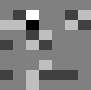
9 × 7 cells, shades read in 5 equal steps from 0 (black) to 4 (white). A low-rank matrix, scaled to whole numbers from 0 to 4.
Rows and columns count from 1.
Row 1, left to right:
2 2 2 2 2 2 2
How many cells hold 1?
10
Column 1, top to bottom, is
2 2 3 2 1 2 2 1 2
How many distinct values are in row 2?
4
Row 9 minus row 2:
0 1 -1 0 0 1 -1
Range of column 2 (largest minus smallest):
2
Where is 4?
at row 2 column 3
